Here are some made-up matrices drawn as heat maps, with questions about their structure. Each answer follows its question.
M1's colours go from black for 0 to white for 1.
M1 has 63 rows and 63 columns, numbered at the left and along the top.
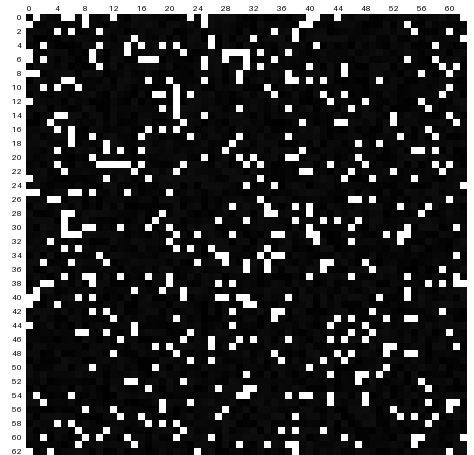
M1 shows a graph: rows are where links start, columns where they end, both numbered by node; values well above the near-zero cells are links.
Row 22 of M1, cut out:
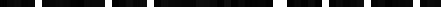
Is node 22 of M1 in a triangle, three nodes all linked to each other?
yes
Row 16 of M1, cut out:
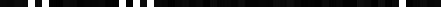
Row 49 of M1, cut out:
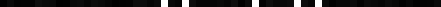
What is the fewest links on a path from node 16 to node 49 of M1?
3
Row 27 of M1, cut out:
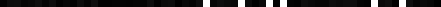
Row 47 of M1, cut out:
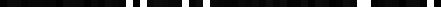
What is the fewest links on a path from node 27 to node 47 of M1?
2
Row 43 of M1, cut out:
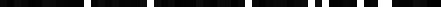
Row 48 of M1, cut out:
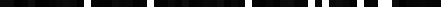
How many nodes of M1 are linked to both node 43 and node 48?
8
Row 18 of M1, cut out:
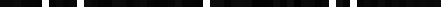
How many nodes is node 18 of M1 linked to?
5
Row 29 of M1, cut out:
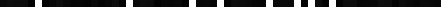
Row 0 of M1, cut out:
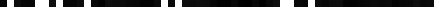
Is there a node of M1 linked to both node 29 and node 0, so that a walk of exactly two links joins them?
yes
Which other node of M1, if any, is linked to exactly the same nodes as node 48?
node 43
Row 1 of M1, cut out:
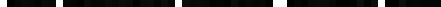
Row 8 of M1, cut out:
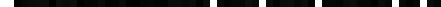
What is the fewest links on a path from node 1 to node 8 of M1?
1
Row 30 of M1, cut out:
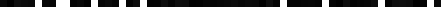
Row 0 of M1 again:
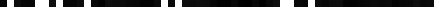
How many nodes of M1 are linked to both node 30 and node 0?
3
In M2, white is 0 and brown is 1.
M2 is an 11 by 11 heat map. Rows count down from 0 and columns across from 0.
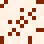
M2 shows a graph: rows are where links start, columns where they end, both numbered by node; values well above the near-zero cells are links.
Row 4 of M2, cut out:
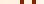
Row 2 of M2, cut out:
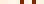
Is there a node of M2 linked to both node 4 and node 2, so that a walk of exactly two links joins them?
yes
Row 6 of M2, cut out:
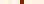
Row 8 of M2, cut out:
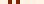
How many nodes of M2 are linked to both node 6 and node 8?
0
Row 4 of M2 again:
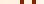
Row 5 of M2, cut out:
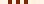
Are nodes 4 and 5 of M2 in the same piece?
yes
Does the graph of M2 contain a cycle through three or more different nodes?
yes
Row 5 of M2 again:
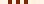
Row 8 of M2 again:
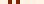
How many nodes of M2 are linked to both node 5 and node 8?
2
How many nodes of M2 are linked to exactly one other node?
3
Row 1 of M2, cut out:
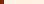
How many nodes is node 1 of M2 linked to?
1
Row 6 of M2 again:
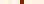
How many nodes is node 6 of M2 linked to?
1
